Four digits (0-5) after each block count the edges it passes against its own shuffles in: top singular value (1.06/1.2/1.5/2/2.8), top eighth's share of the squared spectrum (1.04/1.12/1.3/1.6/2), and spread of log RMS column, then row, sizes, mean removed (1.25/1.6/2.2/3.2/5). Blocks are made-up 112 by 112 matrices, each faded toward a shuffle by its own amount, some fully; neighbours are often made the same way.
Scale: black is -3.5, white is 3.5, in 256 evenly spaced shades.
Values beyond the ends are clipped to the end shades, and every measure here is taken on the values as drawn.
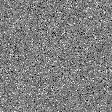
2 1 0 0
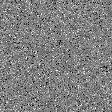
2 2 0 0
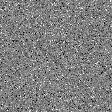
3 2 0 1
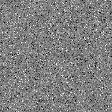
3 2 0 0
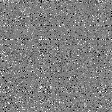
2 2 2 3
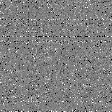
2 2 2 3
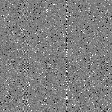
4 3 2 1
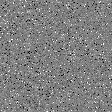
2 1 0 0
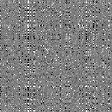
5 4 3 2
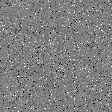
2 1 0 0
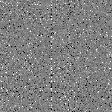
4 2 1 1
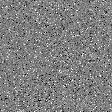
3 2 1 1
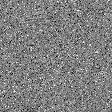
0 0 0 0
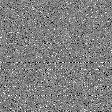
2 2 0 2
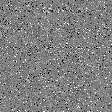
3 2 0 1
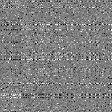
5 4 2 3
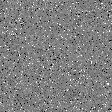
1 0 0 0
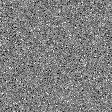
0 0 0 0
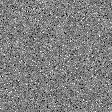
0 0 0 0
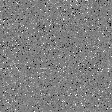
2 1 1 1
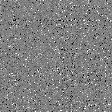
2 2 1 2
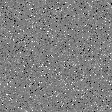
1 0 0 0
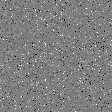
0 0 0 0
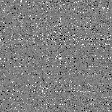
2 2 2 3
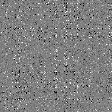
2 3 2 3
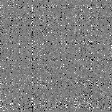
2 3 3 3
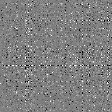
3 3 3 3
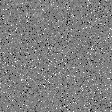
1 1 1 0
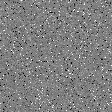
0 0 0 0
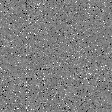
2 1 1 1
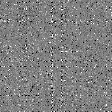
2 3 3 2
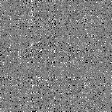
2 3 3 3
